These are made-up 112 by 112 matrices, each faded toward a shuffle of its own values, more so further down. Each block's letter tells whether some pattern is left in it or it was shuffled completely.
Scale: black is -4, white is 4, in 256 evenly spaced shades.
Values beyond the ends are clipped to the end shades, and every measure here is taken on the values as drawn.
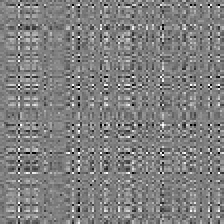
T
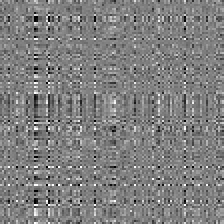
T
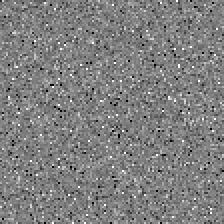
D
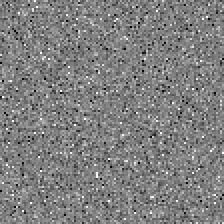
D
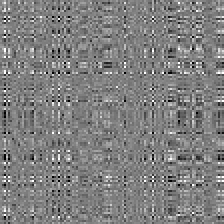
T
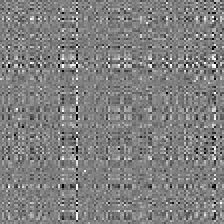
T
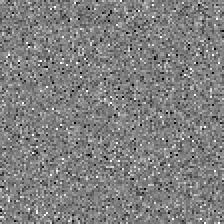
D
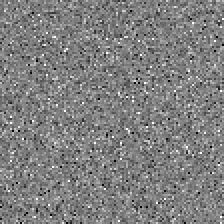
D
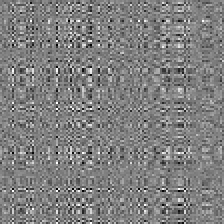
T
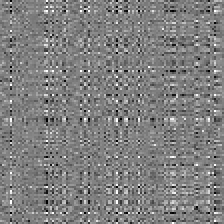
T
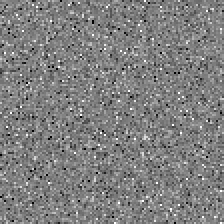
D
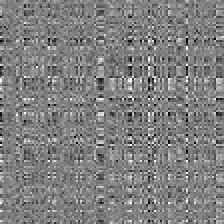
T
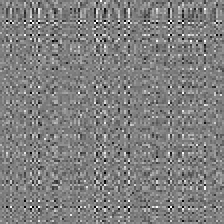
T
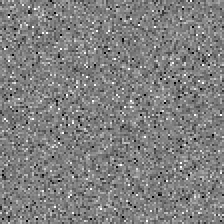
D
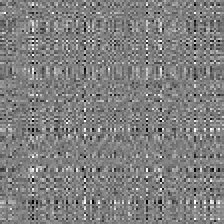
T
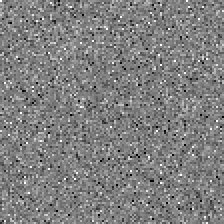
D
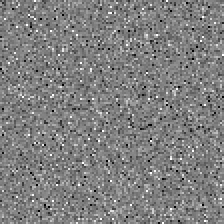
D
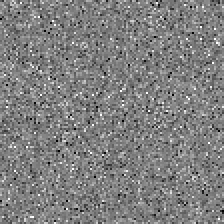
D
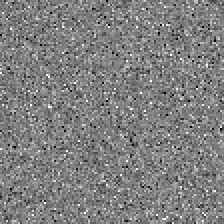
D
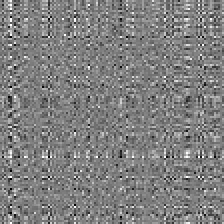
T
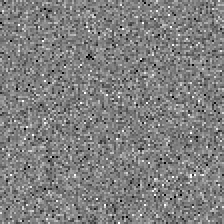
D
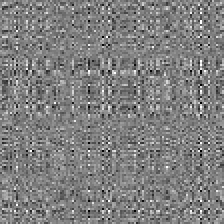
T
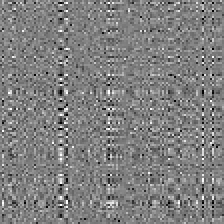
T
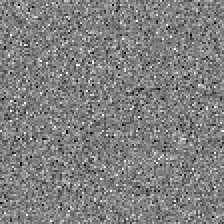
D
